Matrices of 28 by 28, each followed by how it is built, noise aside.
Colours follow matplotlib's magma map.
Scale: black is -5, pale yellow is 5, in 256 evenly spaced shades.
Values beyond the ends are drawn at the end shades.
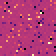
sparse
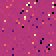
sparse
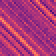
Toeplitz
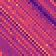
Toeplitz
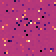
sparse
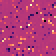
sparse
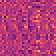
low rank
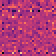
low rank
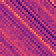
Toeplitz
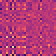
low rank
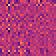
low rank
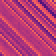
Toeplitz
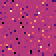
sparse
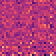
low rank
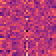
low rank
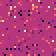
sparse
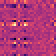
low rank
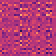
low rank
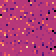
sparse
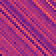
Toeplitz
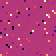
sparse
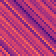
Toeplitz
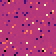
sparse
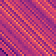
Toeplitz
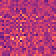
low rank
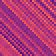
Toeplitz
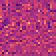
low rank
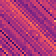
Toeplitz
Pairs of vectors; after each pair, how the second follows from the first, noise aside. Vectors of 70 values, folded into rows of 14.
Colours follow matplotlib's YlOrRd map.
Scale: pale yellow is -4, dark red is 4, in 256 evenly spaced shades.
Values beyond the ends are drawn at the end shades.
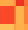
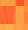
shrunk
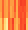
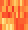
shuffled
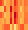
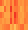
shrunk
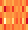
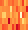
shuffled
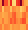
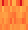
shrunk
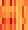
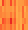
shrunk
